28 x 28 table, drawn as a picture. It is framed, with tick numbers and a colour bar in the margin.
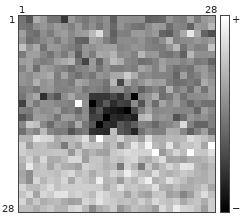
An odd patch, lower than its surroundings, sits in the centre. The centre is the ninth with the lowest average. No regular stripes run through it. The centre is the roughest part. A horizontal seam about 60% of the way down splits the table, and the bottom part is higher.
